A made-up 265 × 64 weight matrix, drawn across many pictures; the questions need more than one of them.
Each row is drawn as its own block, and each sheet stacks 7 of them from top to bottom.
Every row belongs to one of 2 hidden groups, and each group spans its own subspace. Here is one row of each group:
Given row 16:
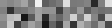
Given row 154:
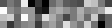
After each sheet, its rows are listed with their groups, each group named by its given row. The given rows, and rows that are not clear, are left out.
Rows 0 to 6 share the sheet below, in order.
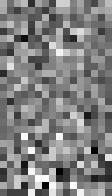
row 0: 16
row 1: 154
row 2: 154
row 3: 154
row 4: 154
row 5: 154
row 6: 16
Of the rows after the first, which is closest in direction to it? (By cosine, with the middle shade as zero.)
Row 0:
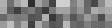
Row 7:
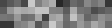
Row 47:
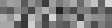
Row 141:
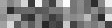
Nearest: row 141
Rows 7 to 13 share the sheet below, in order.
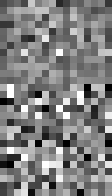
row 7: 16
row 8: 154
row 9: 16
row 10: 154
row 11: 16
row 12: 16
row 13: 16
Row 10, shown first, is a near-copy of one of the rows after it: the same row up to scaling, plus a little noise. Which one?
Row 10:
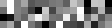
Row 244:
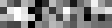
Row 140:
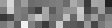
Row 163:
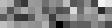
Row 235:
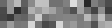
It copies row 140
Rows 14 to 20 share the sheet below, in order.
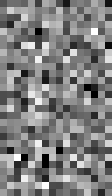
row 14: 16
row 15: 16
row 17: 154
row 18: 16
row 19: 16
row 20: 154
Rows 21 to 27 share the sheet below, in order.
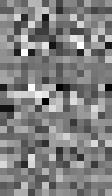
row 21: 16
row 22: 154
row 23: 16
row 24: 16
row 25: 154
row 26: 16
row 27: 16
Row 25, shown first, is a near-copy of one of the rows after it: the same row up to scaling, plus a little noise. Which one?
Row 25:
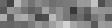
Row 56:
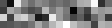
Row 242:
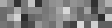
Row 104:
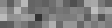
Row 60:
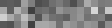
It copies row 56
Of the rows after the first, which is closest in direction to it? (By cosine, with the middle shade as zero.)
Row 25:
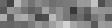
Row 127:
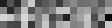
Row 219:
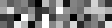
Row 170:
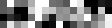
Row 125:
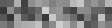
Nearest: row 125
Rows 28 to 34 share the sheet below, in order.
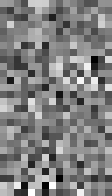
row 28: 154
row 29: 16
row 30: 154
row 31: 16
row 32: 16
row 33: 16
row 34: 16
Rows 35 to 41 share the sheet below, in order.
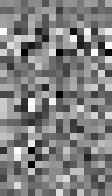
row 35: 16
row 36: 154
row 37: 154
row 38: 16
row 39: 16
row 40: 154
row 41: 154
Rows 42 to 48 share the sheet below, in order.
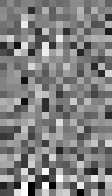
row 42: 154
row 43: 16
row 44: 154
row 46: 16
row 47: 16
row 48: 16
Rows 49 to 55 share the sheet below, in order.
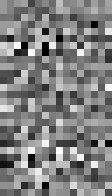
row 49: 16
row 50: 16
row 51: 16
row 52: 16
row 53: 16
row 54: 16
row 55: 16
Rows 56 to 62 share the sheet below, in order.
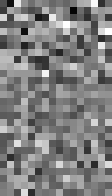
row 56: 154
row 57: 154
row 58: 154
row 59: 16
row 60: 154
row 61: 154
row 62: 154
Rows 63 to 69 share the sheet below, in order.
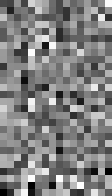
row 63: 154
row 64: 16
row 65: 154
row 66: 16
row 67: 154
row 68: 16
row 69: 16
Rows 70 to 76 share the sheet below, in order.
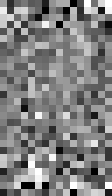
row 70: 154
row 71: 154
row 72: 154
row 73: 154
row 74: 16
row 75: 16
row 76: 16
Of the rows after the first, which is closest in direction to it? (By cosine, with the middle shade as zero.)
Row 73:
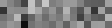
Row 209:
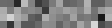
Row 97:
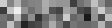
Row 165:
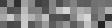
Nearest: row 97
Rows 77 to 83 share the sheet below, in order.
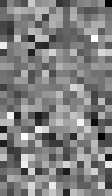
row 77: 16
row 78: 154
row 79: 16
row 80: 154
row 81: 154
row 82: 154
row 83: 16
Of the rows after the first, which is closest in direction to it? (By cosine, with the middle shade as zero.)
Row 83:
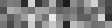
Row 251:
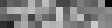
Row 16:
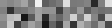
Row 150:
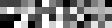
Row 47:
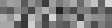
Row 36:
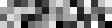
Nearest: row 47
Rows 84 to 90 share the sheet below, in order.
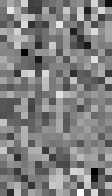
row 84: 154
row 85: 154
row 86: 16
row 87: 16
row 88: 154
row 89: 154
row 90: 154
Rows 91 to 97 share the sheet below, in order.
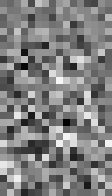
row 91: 16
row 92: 154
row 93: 154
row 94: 154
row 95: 154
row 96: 16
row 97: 154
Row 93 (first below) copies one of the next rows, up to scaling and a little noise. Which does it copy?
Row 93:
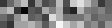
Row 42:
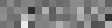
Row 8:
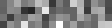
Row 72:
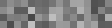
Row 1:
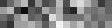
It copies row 1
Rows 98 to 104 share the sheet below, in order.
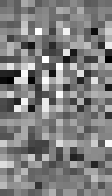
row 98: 154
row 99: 16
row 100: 16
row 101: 16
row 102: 16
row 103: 16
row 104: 154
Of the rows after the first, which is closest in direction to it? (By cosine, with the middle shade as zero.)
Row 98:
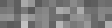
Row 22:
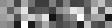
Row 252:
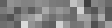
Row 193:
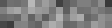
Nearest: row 252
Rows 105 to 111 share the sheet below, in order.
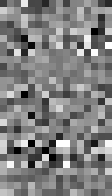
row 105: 154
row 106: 154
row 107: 154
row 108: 154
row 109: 154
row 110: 16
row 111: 16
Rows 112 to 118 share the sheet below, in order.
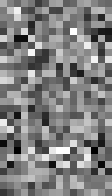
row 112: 154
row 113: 154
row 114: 16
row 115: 154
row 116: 154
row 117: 154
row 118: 16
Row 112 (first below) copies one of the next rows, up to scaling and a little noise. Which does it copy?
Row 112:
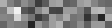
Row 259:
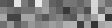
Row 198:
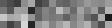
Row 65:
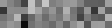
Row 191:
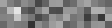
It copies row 191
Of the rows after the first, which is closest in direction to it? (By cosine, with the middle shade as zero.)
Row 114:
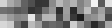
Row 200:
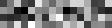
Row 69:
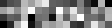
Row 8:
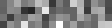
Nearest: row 200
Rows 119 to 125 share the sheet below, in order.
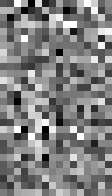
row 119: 154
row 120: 154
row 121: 16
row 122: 154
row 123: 16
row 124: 16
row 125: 154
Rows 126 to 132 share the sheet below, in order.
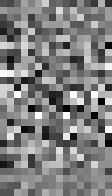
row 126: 16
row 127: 154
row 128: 154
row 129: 154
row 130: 16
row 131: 16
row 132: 16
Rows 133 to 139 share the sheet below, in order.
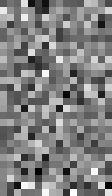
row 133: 154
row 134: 16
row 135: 16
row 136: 154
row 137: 16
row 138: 16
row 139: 16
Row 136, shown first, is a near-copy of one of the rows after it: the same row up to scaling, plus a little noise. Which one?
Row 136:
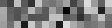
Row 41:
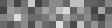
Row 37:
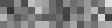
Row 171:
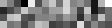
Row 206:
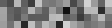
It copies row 206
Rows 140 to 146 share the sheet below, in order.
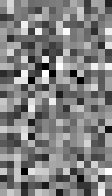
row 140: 154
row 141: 16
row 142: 16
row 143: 16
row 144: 154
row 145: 154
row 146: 154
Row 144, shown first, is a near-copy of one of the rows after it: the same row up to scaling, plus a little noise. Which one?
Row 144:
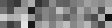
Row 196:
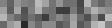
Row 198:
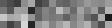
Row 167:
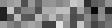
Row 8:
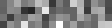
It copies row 198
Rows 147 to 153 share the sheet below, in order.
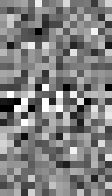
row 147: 16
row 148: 16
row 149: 16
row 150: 16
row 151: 154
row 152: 154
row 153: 154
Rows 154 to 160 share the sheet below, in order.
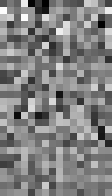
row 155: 16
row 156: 16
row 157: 16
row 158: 154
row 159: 16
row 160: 16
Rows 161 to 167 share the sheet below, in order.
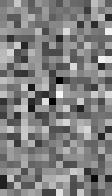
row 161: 154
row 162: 16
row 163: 154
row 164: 16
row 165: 154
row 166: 154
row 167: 154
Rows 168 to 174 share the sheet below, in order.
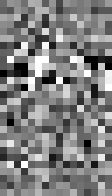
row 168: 16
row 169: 16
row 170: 154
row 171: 154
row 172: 154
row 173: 154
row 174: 154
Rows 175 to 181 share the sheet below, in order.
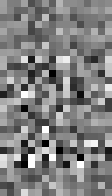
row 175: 16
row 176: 16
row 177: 16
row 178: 154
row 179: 16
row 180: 16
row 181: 154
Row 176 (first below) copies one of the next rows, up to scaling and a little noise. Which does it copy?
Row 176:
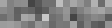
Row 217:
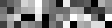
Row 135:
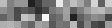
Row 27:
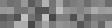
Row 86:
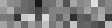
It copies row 135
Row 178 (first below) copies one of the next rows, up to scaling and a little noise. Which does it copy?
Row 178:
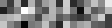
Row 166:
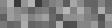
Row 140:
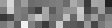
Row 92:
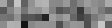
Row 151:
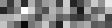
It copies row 151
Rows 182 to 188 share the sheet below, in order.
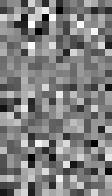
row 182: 16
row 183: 16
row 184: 154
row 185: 16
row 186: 154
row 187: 16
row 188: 16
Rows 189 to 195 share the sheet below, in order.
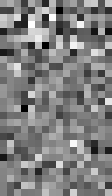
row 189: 16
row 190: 16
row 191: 154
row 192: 154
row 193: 16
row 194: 154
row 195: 16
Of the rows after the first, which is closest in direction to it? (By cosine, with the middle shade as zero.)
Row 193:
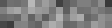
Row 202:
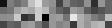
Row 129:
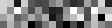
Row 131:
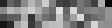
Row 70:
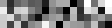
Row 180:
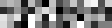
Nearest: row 131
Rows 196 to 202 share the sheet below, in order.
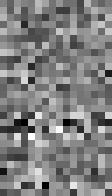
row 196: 154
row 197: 16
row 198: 154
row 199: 16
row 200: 154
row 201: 154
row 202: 16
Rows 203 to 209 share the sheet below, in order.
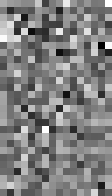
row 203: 16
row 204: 154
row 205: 154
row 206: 154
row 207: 16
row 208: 16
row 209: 154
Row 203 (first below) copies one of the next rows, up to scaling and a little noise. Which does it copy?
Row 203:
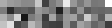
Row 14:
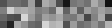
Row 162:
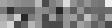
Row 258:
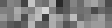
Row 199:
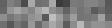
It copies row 162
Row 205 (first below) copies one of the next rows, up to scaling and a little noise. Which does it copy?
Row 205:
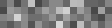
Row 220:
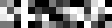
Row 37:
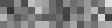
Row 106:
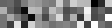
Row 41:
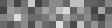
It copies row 41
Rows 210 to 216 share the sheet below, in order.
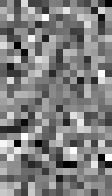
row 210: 154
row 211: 154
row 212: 154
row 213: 154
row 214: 154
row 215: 154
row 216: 16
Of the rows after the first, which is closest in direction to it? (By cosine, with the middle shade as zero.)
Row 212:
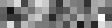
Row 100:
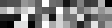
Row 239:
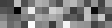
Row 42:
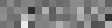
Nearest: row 42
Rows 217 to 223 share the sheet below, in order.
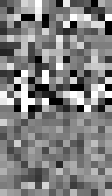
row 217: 16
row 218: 16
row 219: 16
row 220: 154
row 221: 154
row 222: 154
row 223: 16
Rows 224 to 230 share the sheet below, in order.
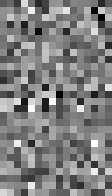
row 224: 154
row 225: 16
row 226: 16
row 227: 16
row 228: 16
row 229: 154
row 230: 16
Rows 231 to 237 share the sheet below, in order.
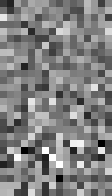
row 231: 154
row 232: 16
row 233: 154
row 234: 16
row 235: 154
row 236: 154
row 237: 16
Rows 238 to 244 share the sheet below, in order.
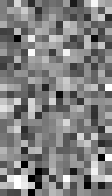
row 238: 154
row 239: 154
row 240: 154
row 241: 16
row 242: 154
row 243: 154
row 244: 154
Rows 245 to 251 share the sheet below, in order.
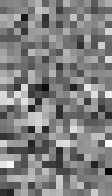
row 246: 154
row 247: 16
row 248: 154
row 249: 16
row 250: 16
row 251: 16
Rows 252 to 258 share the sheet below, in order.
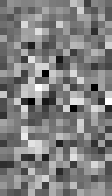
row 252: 154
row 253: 16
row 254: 16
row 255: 16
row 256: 154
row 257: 16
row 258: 16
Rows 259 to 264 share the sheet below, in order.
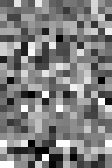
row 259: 154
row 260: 16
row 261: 154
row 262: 154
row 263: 154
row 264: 16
